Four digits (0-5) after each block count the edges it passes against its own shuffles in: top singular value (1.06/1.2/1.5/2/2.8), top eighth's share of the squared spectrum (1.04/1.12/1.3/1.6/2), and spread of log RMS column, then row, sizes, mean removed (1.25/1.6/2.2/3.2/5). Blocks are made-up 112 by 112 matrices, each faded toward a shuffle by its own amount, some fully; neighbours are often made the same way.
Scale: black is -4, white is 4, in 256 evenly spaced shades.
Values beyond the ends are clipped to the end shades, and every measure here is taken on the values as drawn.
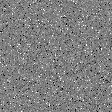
0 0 0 0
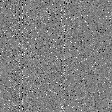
2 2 2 0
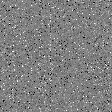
1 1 1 0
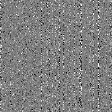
2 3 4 0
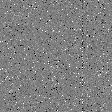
2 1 1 0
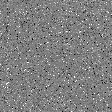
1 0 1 0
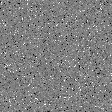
0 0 0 0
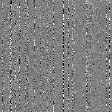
3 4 4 0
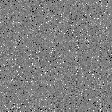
3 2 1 0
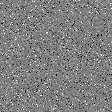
2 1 0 0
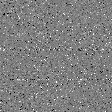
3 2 0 1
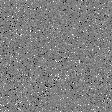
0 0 0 0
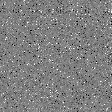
3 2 1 1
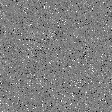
2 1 0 0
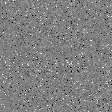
3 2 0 0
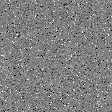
0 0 0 0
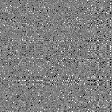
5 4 2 3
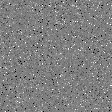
2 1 0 0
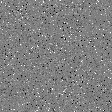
0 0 0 0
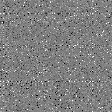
4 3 1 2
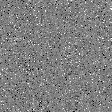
3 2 1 1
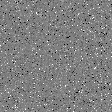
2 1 0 0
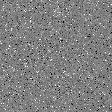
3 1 0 0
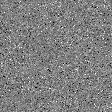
2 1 0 0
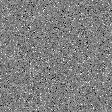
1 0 0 0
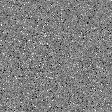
1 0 0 0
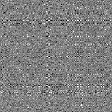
5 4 3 3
